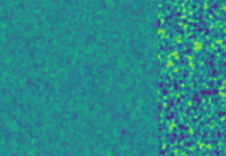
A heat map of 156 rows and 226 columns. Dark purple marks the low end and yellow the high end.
There is no overall slope. The halves do not mirror each other. A vertical seam about 70% of the way across splits the table, and the left part is calmer. A few values lie far out on both sides of the bulk.
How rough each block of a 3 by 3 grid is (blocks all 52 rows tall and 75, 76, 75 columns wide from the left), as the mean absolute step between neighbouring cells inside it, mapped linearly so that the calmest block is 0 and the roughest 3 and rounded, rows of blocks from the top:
0 0 3 / 0 0 3 / 0 0 3
